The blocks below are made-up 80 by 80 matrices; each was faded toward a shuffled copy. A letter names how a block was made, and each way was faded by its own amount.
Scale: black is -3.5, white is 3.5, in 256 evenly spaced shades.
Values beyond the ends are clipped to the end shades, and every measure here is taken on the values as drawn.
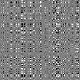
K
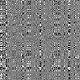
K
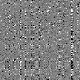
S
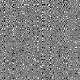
S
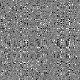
S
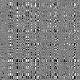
K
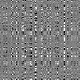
K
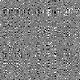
S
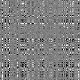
K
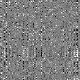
S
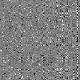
S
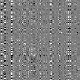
K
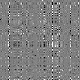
K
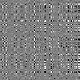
K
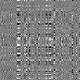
K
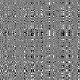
K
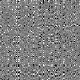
S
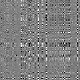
K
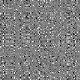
S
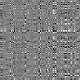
K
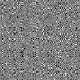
S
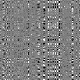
K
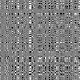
K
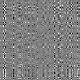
K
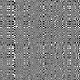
K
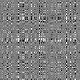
K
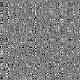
S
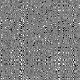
S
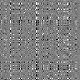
K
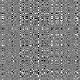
K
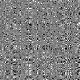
S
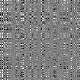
K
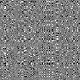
S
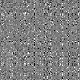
S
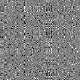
S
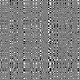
K
